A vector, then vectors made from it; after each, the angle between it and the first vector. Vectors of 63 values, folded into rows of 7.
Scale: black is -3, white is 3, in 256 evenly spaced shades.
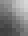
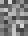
orthogonal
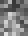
partly opposed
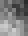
nearly opposite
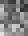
partly opposed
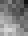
nearly opposite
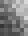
nearly parallel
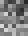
partly opposed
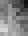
nearly opposite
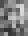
partly aligned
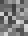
orthogonal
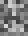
orthogonal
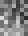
partly opposed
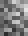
partly aligned
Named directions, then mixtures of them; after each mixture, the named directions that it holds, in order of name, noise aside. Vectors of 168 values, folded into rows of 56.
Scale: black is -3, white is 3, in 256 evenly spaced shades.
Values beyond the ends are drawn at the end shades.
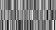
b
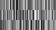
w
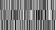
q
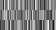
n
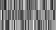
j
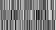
q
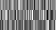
b, n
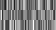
j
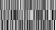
b, q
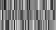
j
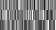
b, n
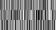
q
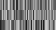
n, w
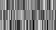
j, n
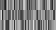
j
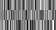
b, n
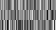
b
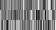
j, q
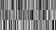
b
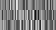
w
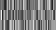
j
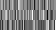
b, n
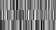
n, w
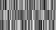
j, n
